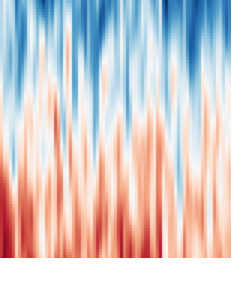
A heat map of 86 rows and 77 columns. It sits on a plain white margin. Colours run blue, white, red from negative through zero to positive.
Grain: streaks running down. Ninth with the lowest average: top right. Slope: up to the bottom. Lone odd cells: none. Average level on the scale: 50%.
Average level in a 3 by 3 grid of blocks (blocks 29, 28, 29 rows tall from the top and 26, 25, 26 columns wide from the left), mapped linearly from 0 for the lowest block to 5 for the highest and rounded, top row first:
1 0 0 | 3 3 3 | 5 5 4
